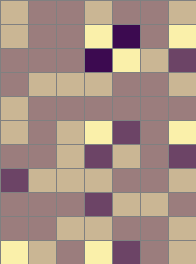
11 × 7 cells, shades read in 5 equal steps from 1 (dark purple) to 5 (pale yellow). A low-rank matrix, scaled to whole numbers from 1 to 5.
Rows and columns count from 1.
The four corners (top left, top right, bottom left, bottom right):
4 4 5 4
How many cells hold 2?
7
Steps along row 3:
same same down up down down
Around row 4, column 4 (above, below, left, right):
1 3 4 3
